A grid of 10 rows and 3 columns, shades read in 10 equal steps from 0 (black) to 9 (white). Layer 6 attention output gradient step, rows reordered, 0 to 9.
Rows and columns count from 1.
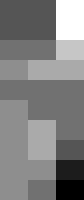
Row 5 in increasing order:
4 4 4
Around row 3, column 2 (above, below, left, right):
3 6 4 7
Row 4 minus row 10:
0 2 6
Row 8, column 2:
6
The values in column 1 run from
3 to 5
